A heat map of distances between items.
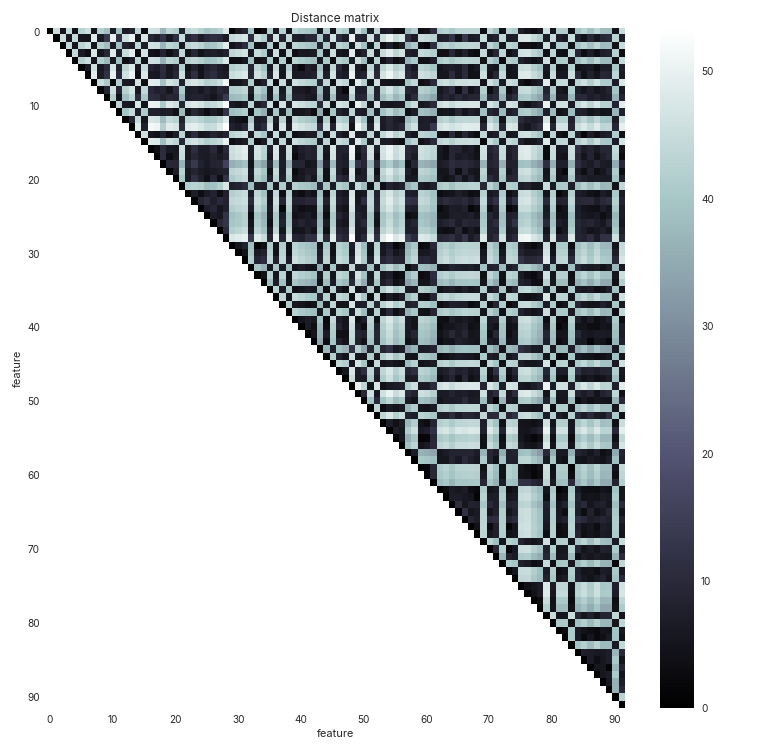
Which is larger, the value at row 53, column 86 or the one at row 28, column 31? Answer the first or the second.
the second
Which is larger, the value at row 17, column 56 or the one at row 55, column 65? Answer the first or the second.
the first
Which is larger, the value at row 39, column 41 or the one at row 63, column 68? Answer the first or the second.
the first
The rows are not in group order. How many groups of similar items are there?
2
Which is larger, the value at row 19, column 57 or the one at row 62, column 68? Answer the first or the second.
the first
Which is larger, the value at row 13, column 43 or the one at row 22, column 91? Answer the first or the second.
the first
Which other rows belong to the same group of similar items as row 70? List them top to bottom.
1, 3, 5, 6, 8, 9, 11, 14, 16, 17, 18, 19, 20, 22, 23, 24, 25, 26, 27, 28, 32, 35, 37, 39, 40, 41, 42, 44, 46, 47, 49, 50, 52, 57, 58, 62, 63, 64, 65, 66, 67, 68, 71, 73, 74, 79, 81, 82, 84, 85, 86, 87, 88, 89, 91
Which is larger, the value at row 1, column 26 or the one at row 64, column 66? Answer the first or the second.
the first
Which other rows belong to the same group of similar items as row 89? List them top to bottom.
1, 3, 5, 6, 8, 9, 11, 14, 16, 17, 18, 19, 20, 22, 23, 24, 25, 26, 27, 28, 32, 35, 37, 39, 40, 41, 42, 44, 46, 47, 49, 50, 52, 57, 58, 62, 63, 64, 65, 66, 67, 68, 70, 71, 73, 74, 79, 81, 82, 84, 85, 86, 87, 88, 91
